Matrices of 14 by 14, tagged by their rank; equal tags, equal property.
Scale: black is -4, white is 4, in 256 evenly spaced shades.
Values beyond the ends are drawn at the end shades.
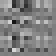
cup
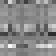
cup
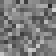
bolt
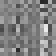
cup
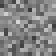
bolt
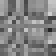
cup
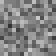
bolt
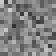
bolt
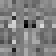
cup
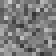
bolt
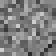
bolt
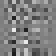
cup
